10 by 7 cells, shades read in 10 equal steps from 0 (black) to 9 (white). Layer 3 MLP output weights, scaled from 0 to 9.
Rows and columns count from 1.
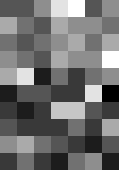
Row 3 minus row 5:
-2 -5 3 1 4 0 1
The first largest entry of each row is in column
5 1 5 7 2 6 4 7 2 6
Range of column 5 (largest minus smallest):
7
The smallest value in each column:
1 1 1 1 2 1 0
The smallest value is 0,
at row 6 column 7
